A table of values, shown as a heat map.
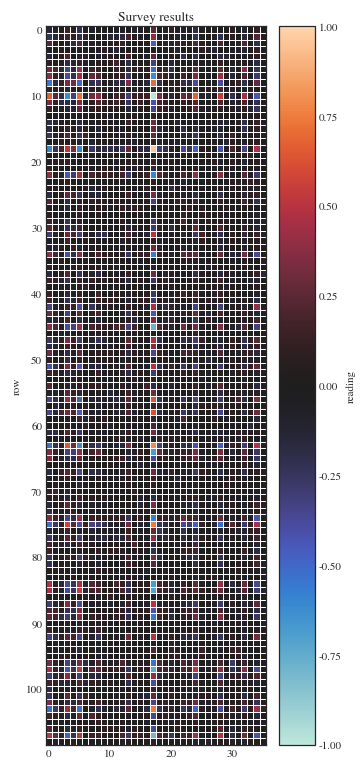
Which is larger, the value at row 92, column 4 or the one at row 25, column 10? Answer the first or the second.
the first
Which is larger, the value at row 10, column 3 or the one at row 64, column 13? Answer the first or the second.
the second
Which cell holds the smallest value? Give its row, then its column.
10, 17
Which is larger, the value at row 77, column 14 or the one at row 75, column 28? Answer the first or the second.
the first
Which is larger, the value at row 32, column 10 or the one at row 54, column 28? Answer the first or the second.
the second
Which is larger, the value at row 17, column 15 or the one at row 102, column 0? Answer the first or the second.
the second
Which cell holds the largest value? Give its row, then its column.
18, 17
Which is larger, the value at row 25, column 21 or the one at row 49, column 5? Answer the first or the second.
the second
